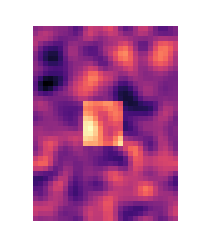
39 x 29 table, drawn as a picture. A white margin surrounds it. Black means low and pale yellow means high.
An odd patch, higher than its surroundings, sits in the centre. The centre is the roughest part. The centre is the ninth with the highest average. The field is mottled with small blotches.
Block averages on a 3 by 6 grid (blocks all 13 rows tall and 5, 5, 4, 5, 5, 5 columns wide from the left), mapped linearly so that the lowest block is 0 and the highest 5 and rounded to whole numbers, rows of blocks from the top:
0 1 2 2 2 2 / 2 1 5 3 1 2 / 2 1 2 2 2 2
